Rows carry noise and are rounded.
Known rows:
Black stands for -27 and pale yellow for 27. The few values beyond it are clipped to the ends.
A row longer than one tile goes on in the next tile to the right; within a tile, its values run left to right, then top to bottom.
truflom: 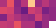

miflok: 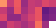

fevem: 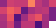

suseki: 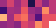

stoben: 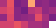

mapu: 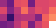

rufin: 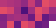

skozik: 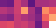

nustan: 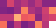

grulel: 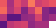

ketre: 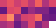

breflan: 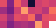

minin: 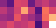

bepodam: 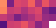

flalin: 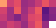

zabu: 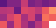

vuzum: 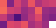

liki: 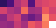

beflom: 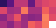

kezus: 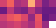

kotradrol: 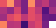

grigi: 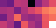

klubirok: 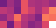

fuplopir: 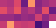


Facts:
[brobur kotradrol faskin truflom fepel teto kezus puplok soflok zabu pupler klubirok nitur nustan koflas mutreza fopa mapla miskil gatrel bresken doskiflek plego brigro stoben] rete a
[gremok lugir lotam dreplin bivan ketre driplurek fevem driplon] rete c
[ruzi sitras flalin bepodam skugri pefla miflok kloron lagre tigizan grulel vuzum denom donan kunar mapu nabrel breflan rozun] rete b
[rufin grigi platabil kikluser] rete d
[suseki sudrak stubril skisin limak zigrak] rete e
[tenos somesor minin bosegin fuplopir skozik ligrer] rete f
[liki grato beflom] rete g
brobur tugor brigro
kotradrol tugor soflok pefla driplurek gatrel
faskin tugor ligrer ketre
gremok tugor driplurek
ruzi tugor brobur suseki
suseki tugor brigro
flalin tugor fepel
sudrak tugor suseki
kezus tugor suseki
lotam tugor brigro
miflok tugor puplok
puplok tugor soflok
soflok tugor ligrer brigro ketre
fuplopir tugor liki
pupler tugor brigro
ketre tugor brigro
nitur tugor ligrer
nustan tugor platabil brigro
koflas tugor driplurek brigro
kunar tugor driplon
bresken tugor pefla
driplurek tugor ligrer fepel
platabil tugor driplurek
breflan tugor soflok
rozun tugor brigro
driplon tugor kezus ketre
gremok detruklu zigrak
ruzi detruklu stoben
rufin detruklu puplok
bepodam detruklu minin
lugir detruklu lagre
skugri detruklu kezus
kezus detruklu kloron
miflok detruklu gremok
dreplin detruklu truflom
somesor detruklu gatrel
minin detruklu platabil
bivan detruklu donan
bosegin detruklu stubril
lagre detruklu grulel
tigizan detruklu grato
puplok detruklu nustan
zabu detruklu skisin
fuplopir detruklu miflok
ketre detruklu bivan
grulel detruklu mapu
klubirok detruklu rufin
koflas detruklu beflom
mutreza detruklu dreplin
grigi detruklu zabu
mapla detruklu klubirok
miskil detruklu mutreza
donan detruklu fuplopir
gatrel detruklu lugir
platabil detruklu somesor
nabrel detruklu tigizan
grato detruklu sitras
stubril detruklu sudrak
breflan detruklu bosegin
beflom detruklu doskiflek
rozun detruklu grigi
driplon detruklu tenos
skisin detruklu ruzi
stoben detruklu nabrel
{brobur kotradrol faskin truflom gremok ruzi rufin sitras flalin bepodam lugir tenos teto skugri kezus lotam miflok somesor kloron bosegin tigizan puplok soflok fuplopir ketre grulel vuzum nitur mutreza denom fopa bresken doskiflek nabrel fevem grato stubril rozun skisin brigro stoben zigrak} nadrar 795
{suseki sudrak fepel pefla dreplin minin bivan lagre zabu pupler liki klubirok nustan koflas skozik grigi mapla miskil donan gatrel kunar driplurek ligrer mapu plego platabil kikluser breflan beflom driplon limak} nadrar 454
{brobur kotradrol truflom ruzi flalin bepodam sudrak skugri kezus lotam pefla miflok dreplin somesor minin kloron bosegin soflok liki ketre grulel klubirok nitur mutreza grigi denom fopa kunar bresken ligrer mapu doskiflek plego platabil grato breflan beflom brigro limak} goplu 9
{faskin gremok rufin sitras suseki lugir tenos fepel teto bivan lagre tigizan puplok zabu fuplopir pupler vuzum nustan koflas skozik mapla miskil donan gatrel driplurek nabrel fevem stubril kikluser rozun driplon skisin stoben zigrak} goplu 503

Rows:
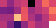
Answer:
platabil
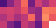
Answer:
bivan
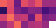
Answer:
brigro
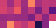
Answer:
somesor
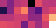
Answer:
ligrer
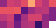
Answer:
lugir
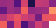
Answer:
fepel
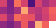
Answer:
kunar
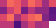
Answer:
lotam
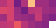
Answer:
teto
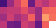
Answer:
dreplin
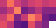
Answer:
gremok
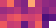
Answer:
faskin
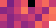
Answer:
pefla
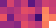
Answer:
limak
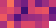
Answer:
skisin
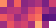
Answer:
rozun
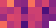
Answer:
bresken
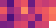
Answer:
lagre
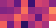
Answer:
gatrel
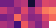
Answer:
kikluser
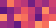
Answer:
sudrak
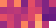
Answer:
ruzi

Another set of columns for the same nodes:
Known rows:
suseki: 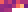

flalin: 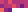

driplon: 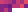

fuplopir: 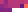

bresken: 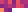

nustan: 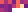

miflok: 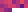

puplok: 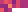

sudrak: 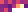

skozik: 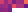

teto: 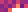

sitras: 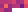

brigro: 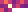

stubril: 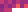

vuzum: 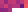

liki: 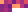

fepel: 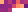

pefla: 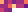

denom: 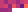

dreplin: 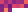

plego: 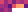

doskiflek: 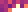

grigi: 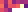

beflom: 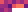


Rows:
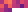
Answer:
ruzi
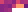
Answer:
kikluser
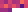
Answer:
grulel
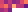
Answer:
mapu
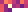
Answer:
rozun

